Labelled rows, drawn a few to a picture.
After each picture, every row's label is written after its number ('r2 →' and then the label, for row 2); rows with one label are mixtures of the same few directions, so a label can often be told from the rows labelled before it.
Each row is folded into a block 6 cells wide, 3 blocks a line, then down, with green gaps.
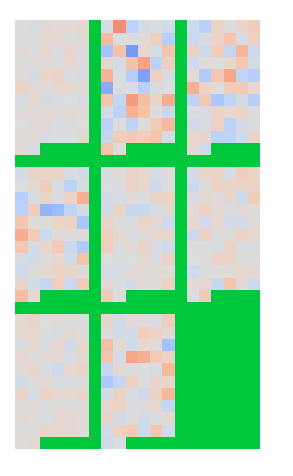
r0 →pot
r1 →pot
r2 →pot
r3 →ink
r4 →ink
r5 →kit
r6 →pot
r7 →ink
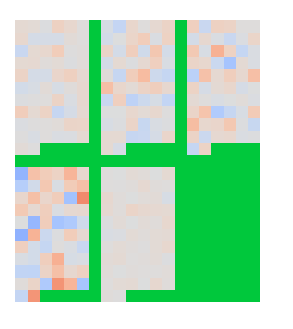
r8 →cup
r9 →pot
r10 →pot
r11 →kit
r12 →ink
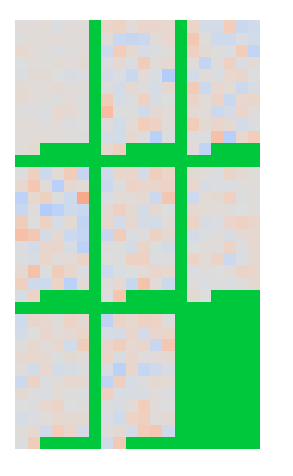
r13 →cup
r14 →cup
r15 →kit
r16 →ink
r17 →kit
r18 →cup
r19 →kit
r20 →kit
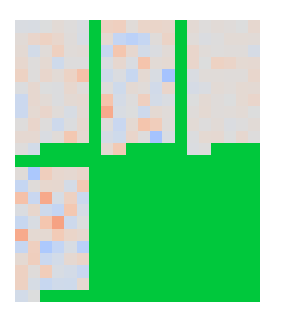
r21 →cup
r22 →cup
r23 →ink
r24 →pot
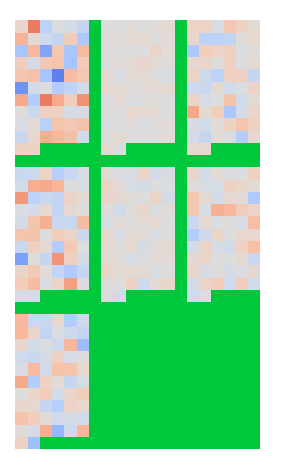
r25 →pot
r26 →pot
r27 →cup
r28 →cup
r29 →kit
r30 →ink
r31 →kit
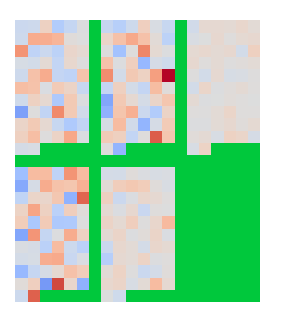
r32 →cup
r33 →cup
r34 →kit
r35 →kit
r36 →cup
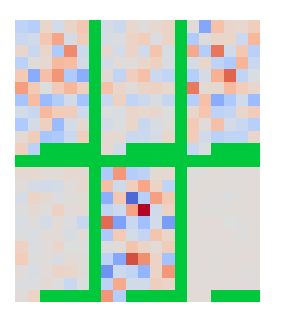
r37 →pot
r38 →pot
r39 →pot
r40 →cup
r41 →pot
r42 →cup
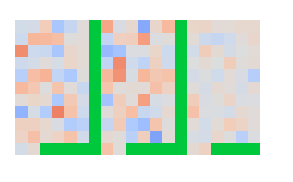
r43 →cup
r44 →kit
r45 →cup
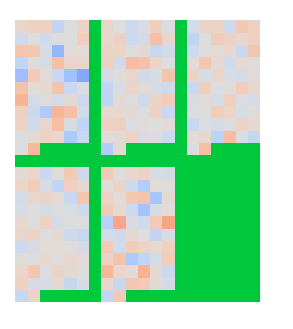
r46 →cup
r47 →ink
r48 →kit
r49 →ink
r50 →pot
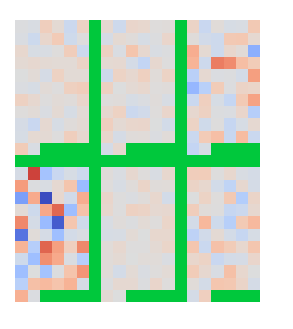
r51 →ink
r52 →pot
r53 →ink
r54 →pot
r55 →ink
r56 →pot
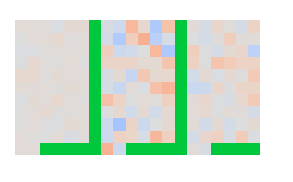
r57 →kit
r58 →ink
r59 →ink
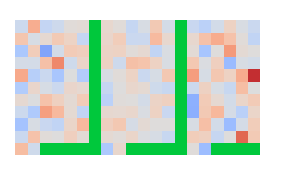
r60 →pot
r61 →ink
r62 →cup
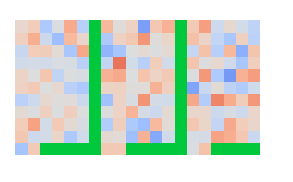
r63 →ink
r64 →kit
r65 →pot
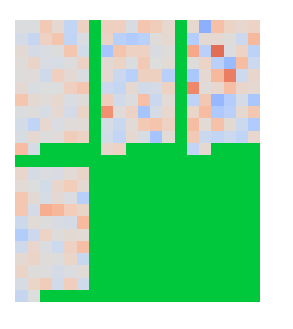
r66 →ink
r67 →cup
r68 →pot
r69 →ink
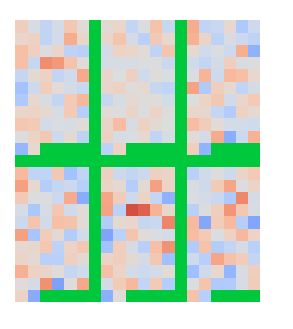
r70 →ink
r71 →ink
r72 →kit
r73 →kit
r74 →ink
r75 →pot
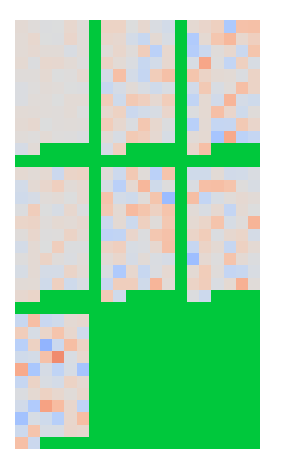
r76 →ink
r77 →pot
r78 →kit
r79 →kit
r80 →ink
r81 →cup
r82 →pot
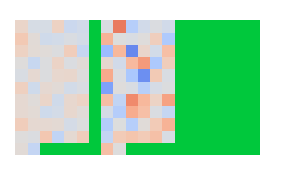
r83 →kit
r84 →pot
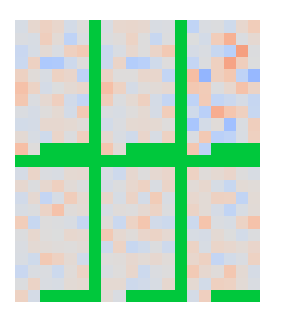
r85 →ink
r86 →ink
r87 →pot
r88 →pot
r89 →pot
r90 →pot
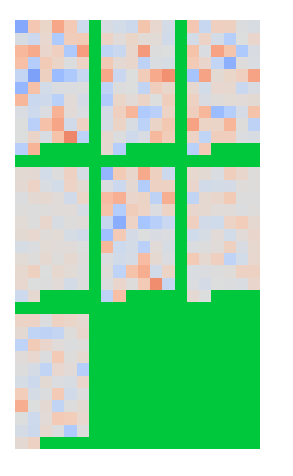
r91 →kit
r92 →cup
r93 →pot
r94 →ink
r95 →kit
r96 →cup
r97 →cup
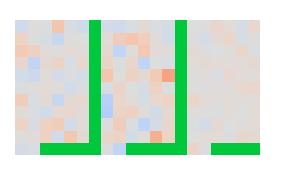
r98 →kit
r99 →cup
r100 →ink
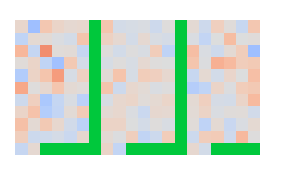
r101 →pot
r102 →kit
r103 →ink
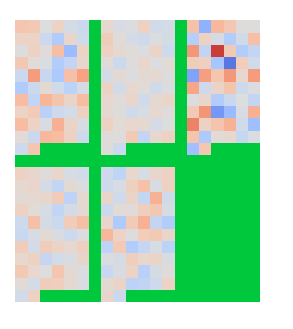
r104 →pot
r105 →kit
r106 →pot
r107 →pot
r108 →pot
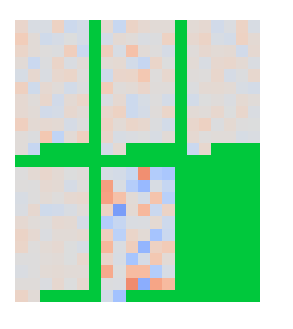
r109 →kit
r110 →pot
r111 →ink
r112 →ink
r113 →kit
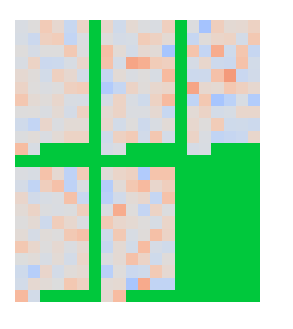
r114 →ink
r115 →ink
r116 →pot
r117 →ink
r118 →kit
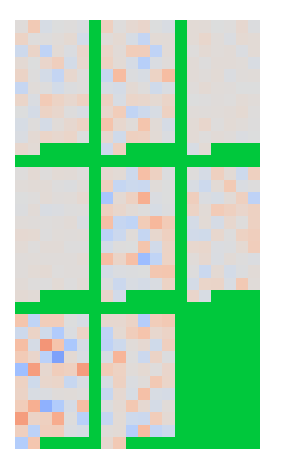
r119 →pot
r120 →pot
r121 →ink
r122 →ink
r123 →cup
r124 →ink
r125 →pot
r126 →kit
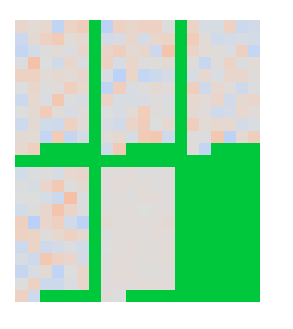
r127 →kit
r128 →kit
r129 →kit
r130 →pot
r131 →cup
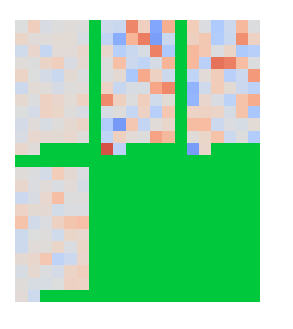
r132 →pot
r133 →ink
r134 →ink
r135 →cup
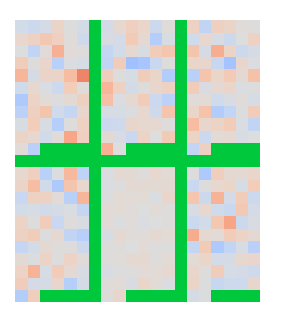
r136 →cup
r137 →ink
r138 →pot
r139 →ink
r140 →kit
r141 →pot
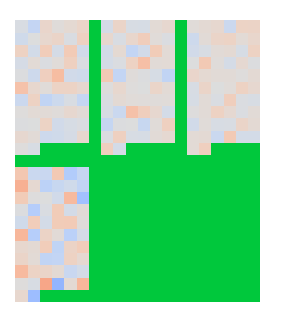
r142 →pot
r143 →pot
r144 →kit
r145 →kit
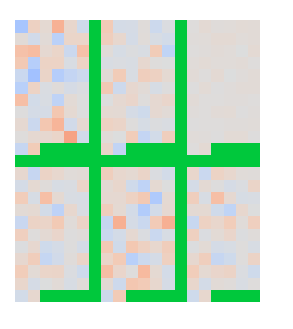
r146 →kit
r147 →kit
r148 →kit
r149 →pot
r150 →pot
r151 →pot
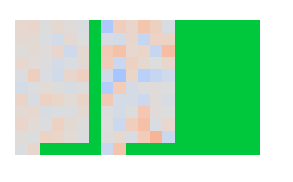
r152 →pot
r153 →kit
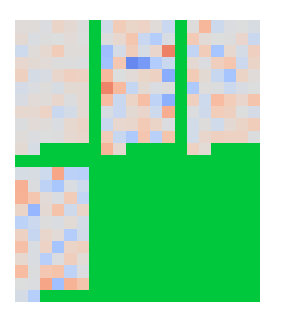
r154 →cup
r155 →ink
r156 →pot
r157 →kit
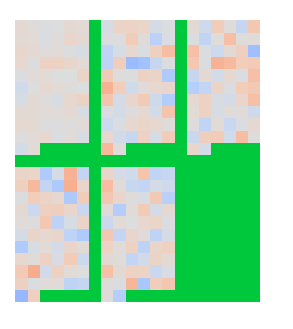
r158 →ink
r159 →ink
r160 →ink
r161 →ink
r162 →kit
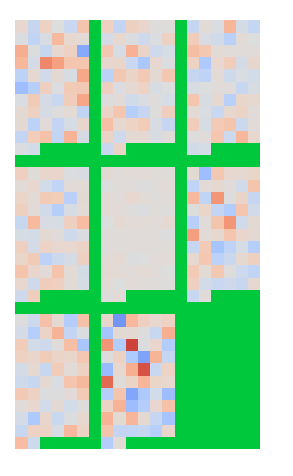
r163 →ink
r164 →pot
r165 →kit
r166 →pot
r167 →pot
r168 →pot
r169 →ink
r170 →pot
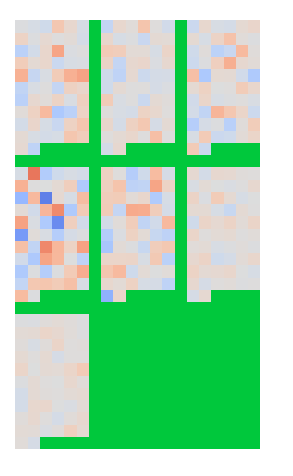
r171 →cup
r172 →kit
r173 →pot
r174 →pot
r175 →ink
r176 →pot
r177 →cup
